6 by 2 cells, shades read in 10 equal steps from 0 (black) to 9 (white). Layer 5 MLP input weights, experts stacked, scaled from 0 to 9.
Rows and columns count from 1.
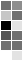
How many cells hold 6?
0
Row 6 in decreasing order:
9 8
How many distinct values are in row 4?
2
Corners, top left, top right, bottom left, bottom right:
4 5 9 8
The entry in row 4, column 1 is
3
